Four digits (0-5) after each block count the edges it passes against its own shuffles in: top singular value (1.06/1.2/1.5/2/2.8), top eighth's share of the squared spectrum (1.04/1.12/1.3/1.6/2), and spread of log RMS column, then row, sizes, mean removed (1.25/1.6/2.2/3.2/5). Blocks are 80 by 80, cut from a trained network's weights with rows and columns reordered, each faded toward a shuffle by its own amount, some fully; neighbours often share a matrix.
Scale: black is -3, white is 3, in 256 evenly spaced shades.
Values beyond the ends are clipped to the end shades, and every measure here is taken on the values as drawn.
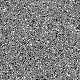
0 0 0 0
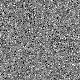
0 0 0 0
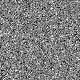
0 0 0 0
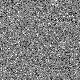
1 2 0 1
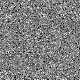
1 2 0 1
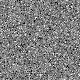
0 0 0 0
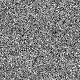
0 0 0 0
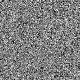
2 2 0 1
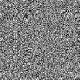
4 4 2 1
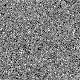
1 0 0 0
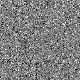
2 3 1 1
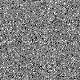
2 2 0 2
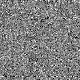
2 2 0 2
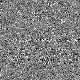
2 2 0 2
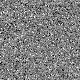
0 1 0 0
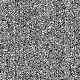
2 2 0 1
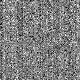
3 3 1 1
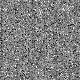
1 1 0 0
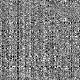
4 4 2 3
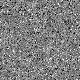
1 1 0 1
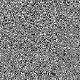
3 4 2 3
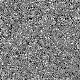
2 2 0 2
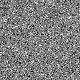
1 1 0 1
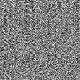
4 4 2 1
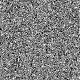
1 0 0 0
